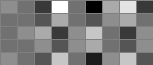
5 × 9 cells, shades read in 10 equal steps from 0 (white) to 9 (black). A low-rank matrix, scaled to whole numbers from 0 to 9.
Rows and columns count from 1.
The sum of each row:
41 42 41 42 42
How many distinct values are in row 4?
4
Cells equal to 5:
13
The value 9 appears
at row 1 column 6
